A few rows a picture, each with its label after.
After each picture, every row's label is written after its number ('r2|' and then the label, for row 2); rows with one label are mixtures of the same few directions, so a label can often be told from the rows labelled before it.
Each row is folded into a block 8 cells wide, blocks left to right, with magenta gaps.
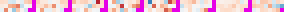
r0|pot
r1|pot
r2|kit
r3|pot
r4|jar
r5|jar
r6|kit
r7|pot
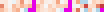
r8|jar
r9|jar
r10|pot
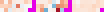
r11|pot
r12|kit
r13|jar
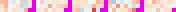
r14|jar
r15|pot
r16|kit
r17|jar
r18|pot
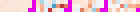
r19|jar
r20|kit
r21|kit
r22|pot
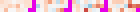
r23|pot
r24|jar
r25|kit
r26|pot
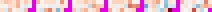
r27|kit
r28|kit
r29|pot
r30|pot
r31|jar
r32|kit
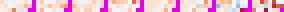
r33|kit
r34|pot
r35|jar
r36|kit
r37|kit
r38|kit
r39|jar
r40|pot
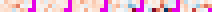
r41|kit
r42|pot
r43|pot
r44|jar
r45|kit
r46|kit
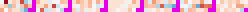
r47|jar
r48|pot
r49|kit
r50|kit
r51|pot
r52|pot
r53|jar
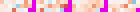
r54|kit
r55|pot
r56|jar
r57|kit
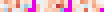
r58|kit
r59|jar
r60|pot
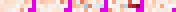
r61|kit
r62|kit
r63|pot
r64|pot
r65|pot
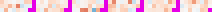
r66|pot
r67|pot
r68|kit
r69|jar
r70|jar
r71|jar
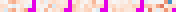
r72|pot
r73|pot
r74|jar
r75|kit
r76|kit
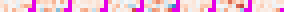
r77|kit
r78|kit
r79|kit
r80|jar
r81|pot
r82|kit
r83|jar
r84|jar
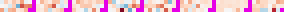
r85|pot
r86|kit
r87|kit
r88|kit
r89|kit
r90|pot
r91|kit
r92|kit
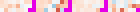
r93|pot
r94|kit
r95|jar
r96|kit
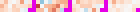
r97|jar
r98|jar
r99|kit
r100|jar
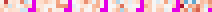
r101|jar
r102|pot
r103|jar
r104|pot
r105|jar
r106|jar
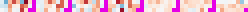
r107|jar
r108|jar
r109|jar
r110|pot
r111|jar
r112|kit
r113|kit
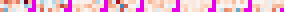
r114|kit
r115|kit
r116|kit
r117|pot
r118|kit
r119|kit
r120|kit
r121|kit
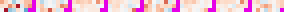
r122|pot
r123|kit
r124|kit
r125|jar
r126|jar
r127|jar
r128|kit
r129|pot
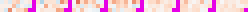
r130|pot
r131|jar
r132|jar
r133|kit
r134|jar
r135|jar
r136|jar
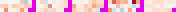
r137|kit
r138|pot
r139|jar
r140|kit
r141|pot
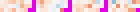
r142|pot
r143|jar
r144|kit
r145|jar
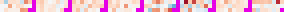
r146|jar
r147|jar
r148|pot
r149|pot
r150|pot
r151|jar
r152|pot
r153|kit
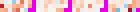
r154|jar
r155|jar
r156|pot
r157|kit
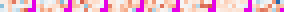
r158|jar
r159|kit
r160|pot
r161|jar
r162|pot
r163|pot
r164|pot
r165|kit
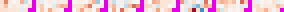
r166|jar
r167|kit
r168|kit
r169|kit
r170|pot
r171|kit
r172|kit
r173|kit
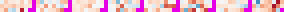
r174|kit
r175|jar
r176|kit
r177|pot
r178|pot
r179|pot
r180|pot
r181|jar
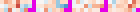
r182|kit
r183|pot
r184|pot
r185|jar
